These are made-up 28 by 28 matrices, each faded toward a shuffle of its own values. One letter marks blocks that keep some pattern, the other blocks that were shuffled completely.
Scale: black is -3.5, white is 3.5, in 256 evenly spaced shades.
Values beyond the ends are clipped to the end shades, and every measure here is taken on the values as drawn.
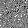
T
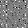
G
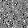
T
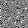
G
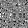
G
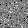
T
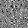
G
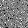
T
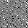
G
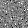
T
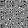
G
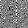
G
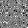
G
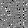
G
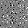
G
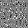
G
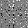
G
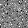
T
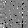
G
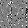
G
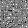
T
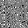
G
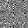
G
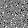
T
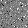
T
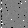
G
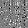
G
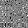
G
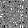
G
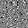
G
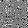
G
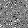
G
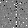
G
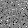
T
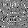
G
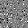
G
